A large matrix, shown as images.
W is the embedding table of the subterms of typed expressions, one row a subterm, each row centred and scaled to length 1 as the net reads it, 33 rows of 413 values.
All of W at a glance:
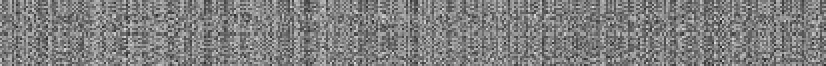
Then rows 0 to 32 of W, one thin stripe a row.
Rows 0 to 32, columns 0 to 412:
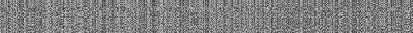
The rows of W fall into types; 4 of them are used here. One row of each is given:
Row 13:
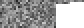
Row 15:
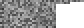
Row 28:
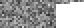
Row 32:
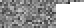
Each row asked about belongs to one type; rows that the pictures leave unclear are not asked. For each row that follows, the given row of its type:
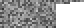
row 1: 15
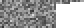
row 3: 15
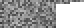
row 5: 15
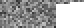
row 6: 28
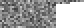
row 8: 32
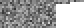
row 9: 32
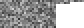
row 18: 28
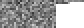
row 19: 13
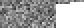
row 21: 13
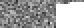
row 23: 13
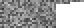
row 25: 15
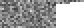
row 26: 32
